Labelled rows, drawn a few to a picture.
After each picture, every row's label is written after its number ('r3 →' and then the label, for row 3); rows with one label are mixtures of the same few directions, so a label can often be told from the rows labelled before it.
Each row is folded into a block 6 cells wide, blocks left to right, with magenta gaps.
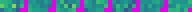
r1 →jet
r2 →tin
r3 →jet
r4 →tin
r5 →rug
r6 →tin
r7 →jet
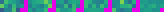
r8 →jet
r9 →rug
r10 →jet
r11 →jet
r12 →tin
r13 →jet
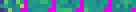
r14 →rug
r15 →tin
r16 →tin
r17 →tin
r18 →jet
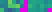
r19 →tin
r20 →jet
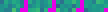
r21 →jet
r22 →jet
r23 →jet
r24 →tin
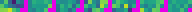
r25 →tin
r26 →rug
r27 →rug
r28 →rug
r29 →jet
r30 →rug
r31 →rug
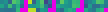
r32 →tin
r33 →rug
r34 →rug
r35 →jet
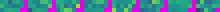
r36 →tin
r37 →tin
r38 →tin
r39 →jet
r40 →rug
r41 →tin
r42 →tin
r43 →rug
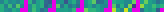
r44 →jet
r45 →rug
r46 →tin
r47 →tin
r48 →rug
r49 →jet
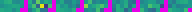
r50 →tin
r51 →jet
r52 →tin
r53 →jet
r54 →rug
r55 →tin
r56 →jet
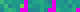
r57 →tin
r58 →jet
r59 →jet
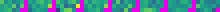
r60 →jet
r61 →tin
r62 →tin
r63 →tin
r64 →jet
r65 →tin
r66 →tin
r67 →rug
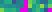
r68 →tin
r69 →jet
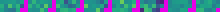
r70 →tin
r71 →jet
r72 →tin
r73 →rug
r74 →tin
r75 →rug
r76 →jet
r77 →rug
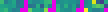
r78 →rug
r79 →jet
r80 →tin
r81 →tin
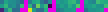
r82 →rug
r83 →tin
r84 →tin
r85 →tin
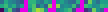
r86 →rug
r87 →tin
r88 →rug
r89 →rug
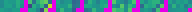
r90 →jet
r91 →rug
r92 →rug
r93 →rug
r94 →jet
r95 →rug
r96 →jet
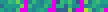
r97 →rug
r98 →rug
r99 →jet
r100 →rug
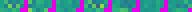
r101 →jet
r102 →rug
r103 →rug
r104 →jet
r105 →tin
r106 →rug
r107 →tin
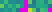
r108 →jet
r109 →rug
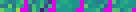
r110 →jet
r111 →rug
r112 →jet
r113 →rug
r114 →rug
